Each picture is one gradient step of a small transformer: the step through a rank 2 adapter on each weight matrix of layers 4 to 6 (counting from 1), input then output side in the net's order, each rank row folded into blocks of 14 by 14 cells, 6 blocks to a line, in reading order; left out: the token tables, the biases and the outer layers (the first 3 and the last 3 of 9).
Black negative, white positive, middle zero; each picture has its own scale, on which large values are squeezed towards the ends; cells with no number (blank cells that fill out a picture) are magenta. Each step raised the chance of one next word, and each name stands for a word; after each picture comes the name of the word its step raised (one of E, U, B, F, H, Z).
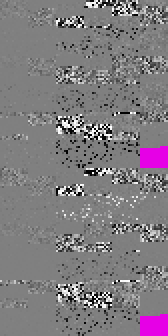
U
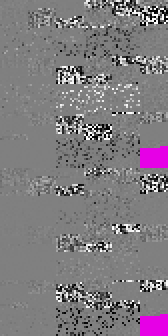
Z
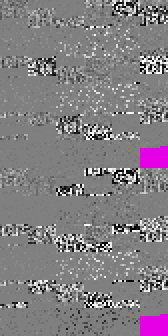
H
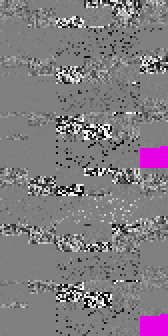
U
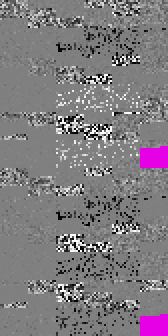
Z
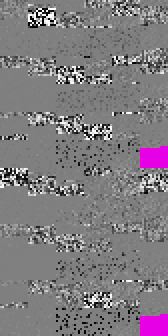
Z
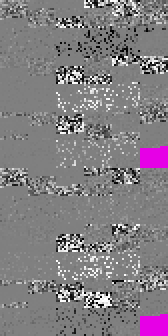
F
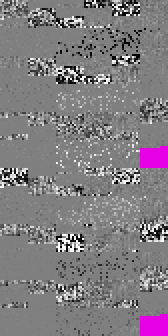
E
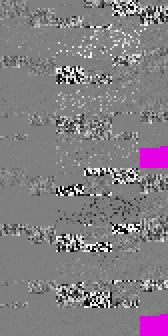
H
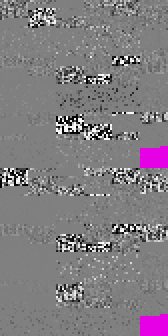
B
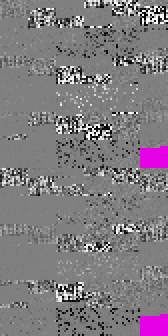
Z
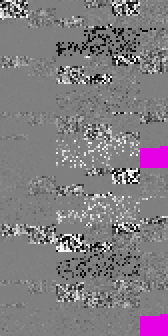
E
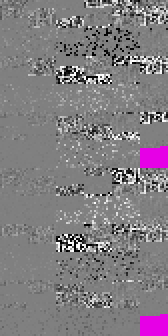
E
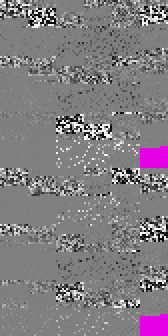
B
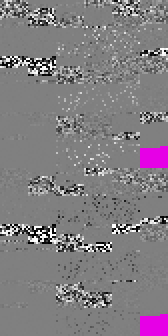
H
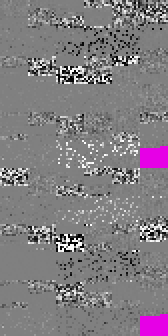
E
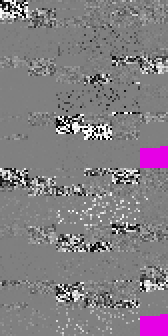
B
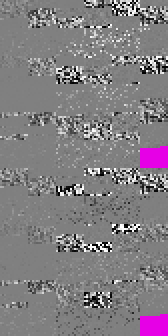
H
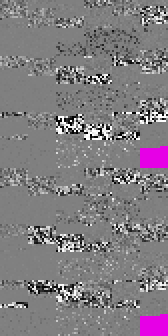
B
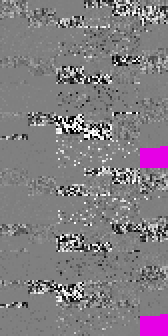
B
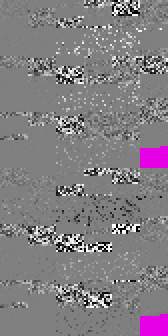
H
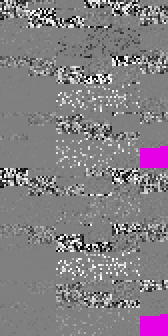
F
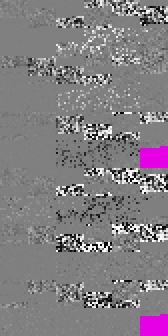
H
